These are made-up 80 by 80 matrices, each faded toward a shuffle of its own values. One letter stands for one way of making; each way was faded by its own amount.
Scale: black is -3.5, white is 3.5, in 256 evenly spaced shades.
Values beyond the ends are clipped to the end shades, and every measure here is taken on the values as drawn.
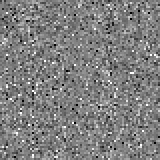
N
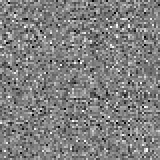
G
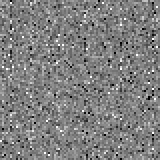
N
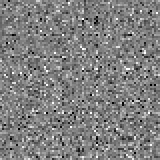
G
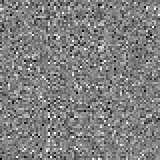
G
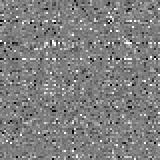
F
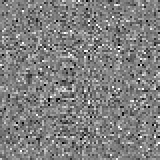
G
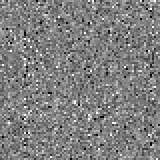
N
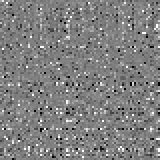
F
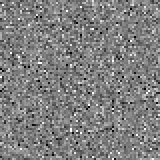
N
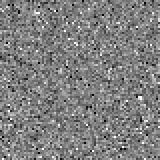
N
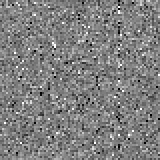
N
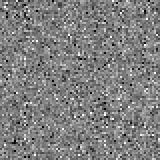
N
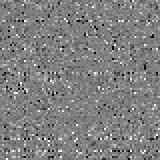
F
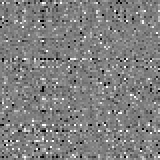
F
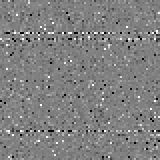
F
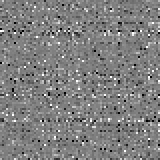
F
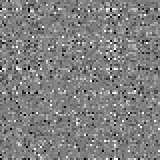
F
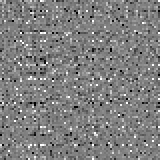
F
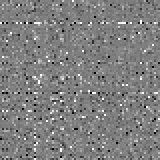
F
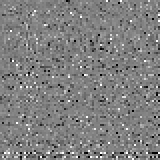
F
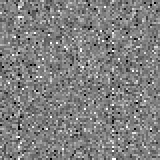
N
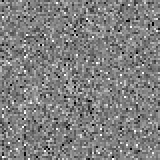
N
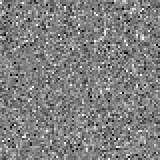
N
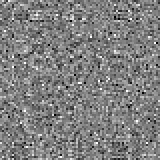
G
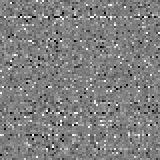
F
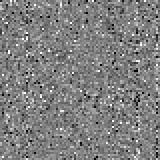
N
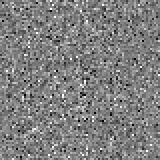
N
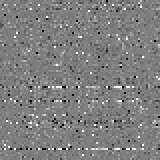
F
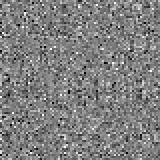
G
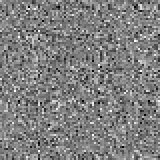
G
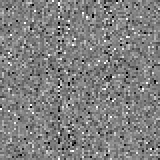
N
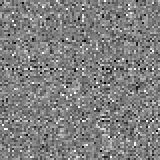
G
